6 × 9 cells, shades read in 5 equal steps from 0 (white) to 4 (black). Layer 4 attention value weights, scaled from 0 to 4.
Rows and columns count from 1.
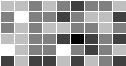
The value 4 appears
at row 4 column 6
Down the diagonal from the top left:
1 0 2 2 0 3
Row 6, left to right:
3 1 3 3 1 3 1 2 3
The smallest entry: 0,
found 3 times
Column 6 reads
3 2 2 4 2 3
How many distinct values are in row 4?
4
